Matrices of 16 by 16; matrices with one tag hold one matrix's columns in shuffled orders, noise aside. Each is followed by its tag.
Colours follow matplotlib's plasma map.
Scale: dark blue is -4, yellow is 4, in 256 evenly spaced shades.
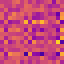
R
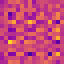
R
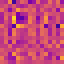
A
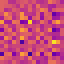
R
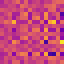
R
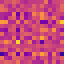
R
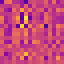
A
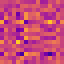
R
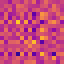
R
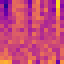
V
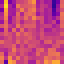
V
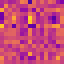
A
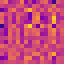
A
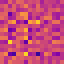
R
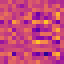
R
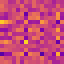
R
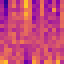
V
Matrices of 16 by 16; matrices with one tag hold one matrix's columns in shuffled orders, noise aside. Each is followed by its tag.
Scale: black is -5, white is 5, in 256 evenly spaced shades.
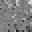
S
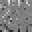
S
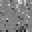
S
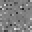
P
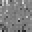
S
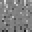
S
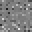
P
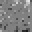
S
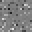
P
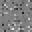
P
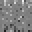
S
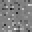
P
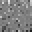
S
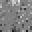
S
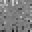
S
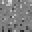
S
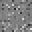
P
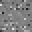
P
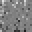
S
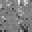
S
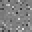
P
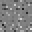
P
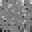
S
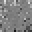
S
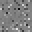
P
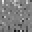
S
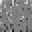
S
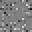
P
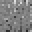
S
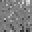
S
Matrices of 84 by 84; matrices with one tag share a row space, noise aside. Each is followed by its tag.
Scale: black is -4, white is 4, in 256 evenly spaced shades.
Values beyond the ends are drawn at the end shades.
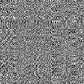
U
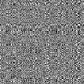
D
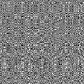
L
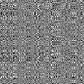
U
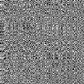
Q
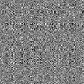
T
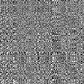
U
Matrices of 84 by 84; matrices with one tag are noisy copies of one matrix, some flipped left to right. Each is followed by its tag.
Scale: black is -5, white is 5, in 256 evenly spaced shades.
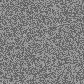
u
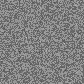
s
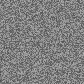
s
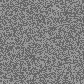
u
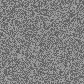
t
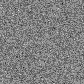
u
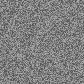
t
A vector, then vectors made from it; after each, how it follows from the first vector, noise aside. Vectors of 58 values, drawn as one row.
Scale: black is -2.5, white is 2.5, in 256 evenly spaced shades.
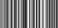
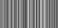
shrunk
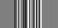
partly zeroed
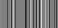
partly zeroed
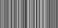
shrunk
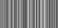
shrunk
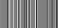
partly zeroed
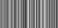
shrunk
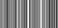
partly zeroed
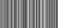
shrunk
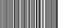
partly zeroed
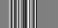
partly zeroed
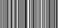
partly zeroed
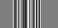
partly zeroed
